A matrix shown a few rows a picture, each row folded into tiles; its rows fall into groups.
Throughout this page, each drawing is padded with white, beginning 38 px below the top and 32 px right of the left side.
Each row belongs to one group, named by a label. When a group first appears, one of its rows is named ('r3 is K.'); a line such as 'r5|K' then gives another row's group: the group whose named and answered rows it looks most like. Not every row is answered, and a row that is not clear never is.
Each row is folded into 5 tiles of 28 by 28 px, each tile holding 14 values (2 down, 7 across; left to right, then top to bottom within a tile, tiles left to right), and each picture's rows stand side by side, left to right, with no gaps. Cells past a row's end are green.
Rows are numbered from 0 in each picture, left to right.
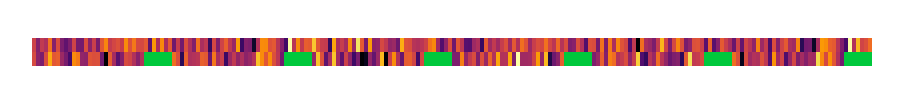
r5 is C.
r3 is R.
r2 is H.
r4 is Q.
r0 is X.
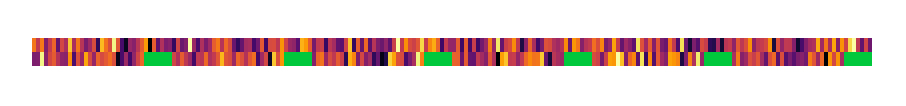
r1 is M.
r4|H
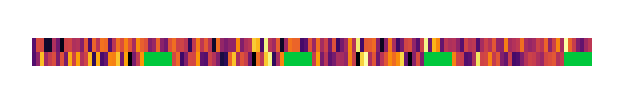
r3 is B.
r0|R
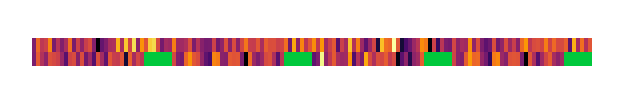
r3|X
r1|X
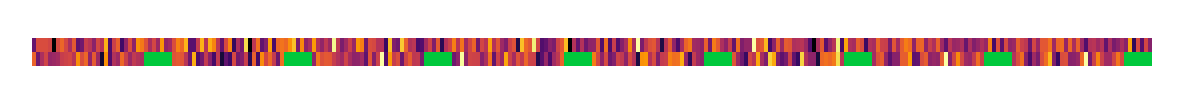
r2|H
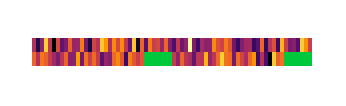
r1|M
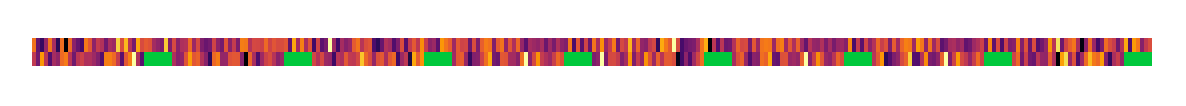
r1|X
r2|M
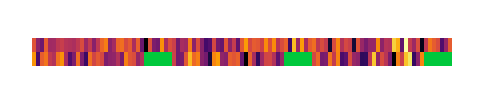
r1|X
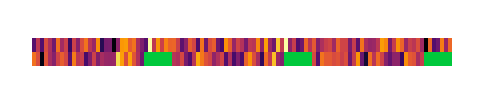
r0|C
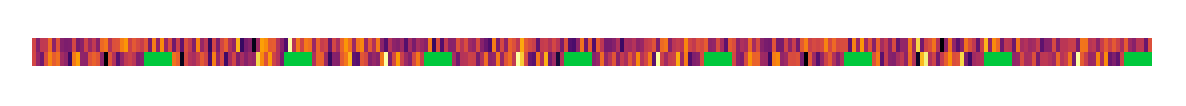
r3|R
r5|X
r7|R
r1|C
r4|R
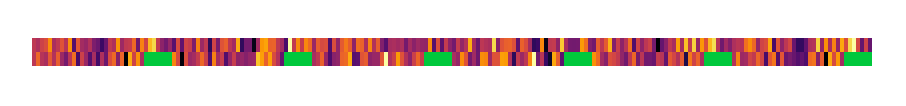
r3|M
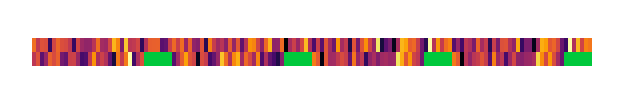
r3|C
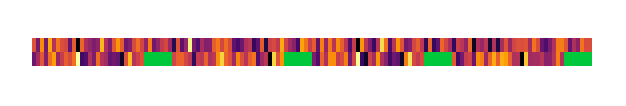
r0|Q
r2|Q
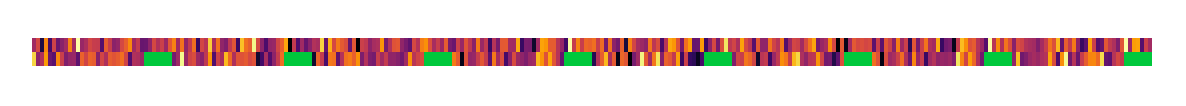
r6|C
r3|C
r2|Q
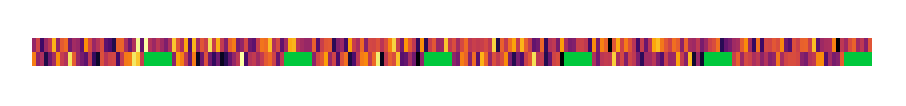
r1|H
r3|M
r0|B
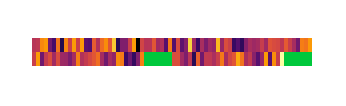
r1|M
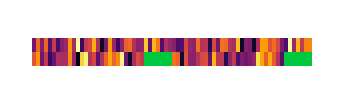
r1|C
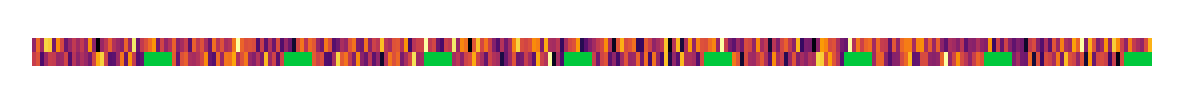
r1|R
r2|B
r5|C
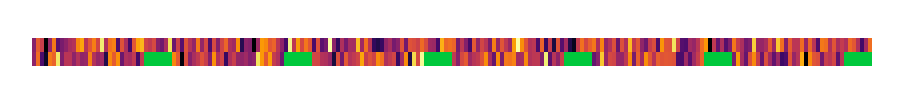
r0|H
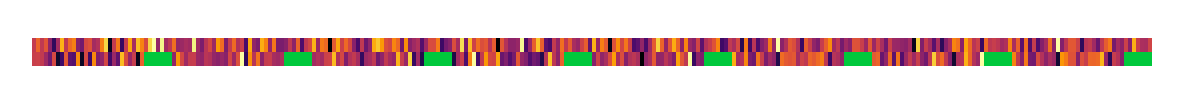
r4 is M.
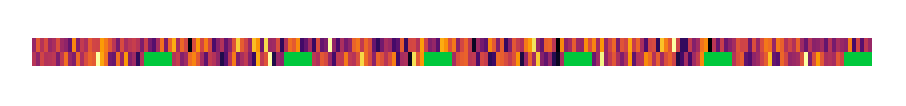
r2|M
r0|R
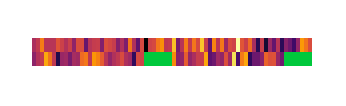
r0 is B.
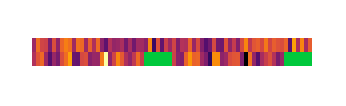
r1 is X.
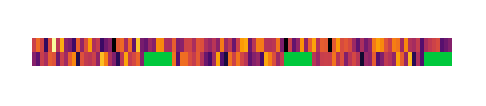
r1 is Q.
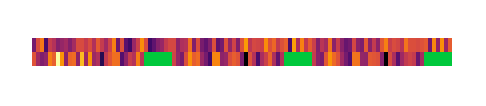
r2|X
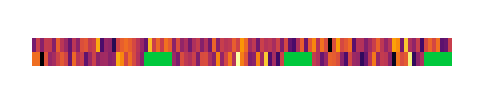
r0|C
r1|R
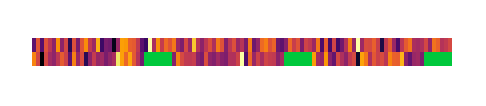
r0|C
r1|H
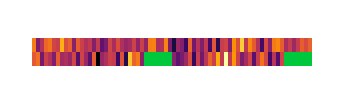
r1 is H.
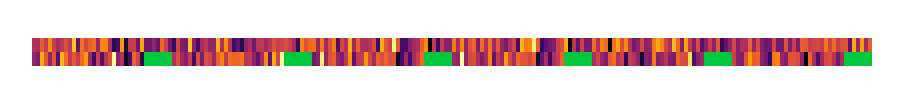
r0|M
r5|X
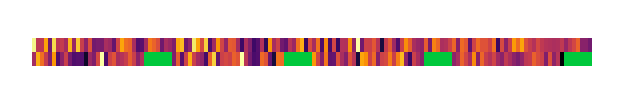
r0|H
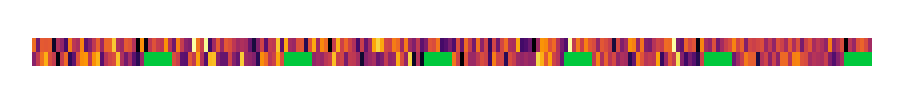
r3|C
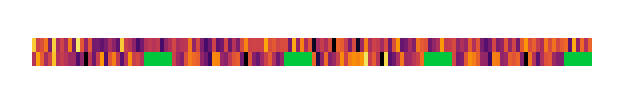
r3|X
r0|H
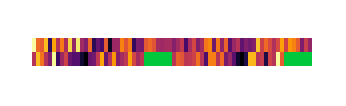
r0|H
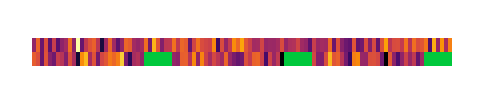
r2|X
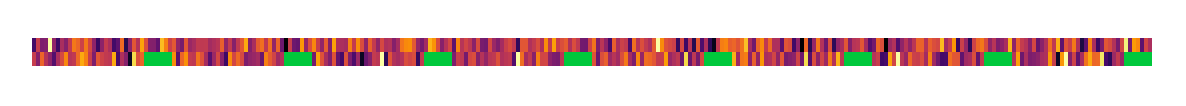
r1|Q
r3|R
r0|M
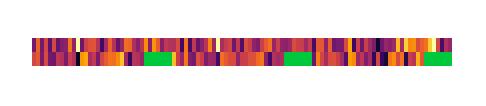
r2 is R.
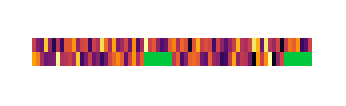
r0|B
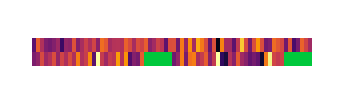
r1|Q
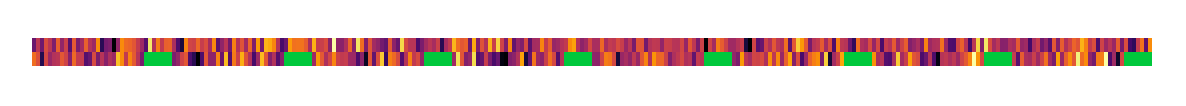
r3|H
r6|B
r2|H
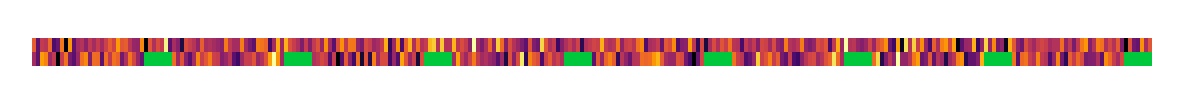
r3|H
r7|Q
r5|B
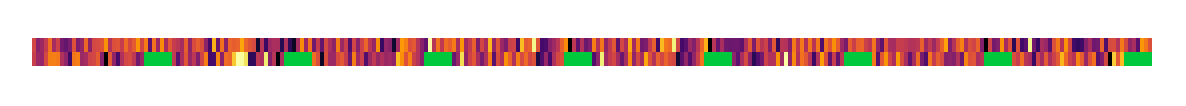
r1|R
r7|M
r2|C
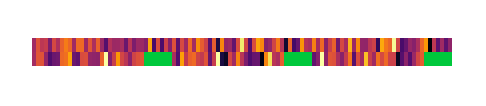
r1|Q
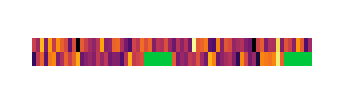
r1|B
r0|Q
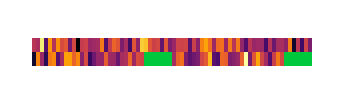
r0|Q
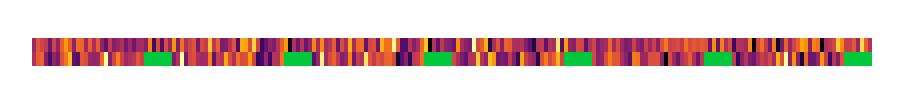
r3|B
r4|X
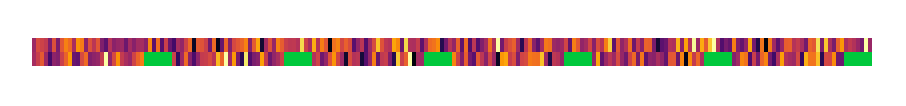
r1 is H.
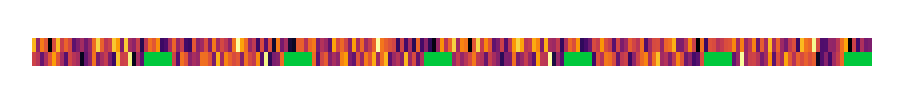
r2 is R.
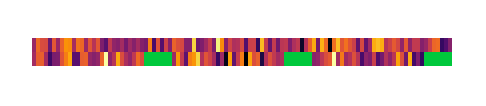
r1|H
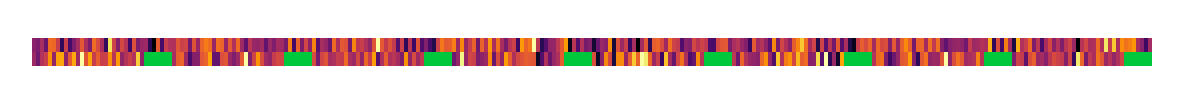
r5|R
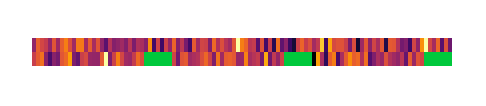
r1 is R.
